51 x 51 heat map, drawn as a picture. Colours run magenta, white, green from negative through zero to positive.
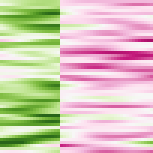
Ninth with the highest average: bottom left. Seam: vertical, 40% of the way across, the left part higher. Grain: streaks across.
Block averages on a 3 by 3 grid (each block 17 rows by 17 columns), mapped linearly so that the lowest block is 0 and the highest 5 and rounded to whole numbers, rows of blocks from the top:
5 2 0
4 1 0
5 2 1
